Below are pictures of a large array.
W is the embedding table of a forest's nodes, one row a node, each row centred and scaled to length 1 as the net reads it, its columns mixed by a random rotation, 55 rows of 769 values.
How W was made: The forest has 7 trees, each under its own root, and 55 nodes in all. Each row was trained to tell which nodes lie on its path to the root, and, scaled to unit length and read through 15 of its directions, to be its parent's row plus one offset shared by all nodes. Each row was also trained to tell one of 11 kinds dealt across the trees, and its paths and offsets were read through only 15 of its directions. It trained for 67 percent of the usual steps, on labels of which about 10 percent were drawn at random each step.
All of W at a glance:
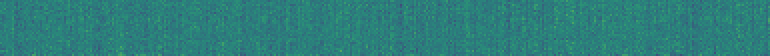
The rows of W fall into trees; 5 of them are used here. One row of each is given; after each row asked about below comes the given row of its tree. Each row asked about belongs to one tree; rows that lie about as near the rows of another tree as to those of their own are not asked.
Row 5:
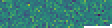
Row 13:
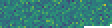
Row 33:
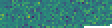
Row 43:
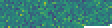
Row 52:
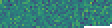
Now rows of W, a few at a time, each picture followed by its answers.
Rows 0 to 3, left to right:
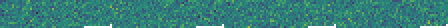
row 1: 5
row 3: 33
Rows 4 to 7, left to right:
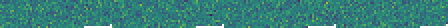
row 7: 13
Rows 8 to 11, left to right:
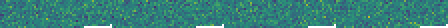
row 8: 5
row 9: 13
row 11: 52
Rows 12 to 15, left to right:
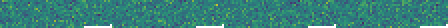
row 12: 5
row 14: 5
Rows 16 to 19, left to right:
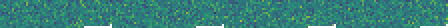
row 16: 43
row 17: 43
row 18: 43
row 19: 43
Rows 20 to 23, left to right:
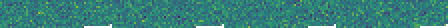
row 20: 43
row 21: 43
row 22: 5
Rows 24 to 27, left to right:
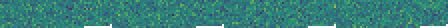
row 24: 43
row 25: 5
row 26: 43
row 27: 5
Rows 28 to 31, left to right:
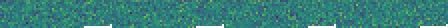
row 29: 13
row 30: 43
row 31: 5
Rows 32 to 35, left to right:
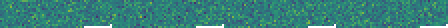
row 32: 13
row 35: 33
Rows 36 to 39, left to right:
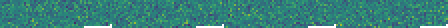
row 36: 43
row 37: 5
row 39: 33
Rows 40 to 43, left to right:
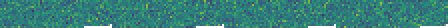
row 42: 5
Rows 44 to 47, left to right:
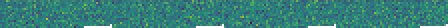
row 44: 5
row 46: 52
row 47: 43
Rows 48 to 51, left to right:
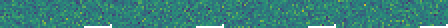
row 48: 43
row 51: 5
